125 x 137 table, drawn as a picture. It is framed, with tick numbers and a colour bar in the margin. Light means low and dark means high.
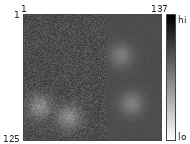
No single row or column stands out from its neighbours. The values are skewed, with a long tail toward low values. Overall the values sit about 70% of the way up the scale. The bottom left is the ninth with the lowest average. Four dips sink into the field. A vertical seam about 60% of the way across splits the table, and the right part is calmer. The halves do not mirror each other.
